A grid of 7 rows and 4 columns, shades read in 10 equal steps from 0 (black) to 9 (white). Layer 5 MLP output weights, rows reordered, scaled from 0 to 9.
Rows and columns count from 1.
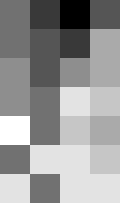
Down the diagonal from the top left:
4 3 5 7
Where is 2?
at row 1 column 2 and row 2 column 3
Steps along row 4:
down up down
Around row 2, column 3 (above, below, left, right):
0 5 3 6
